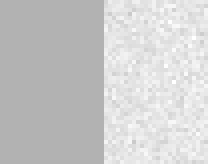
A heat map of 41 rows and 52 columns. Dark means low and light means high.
The table splits into one row of 2 panels. Panel 1,1: high, flat. Panel 1,2: very high, fine-grained, faint in contrast.
